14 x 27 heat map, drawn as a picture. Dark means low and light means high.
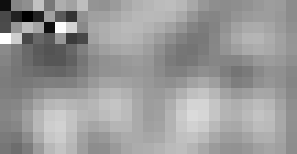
Odd patch: rougher, in the top left. Roughest part: top left. Histogram: skewed, a long tail of low values. Mirror symmetry: none.
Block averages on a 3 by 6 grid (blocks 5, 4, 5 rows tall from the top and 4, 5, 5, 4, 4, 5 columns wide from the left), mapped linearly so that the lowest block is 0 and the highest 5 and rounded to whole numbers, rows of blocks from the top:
014323
013222
254544
